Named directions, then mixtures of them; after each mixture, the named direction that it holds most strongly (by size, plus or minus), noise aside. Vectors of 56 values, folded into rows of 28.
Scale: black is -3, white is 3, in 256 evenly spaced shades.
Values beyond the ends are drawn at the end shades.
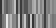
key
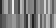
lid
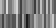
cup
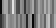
lid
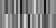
key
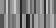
cup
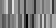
lid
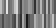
cup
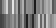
lid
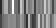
lid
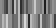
lid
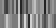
key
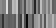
cup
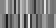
key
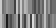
key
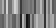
cup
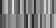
lid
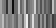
lid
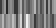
cup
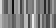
lid
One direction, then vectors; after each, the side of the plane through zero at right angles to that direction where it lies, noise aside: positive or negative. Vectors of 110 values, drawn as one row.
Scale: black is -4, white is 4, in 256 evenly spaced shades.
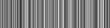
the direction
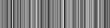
positive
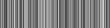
positive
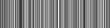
positive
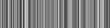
positive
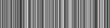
positive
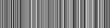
positive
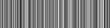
positive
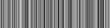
negative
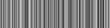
negative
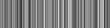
positive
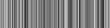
negative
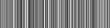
positive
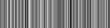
negative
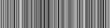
negative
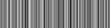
negative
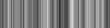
positive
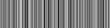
negative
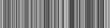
negative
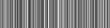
positive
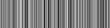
negative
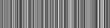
positive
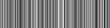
positive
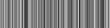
negative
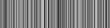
negative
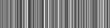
positive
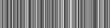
positive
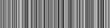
negative
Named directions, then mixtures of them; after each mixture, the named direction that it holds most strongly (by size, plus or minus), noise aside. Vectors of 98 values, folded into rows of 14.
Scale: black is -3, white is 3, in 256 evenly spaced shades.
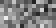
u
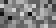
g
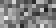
u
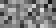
g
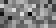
g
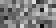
u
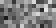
u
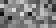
g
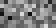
g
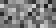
g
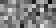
u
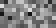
g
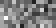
u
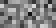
g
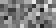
u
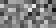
g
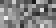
u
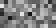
g
